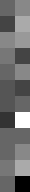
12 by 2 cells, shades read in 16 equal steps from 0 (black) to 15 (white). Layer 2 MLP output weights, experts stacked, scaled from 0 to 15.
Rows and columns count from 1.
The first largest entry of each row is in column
2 2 2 1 2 1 2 2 1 2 2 1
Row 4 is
7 4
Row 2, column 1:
4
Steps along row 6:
down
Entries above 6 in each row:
1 1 2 1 1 0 0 1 0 1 2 0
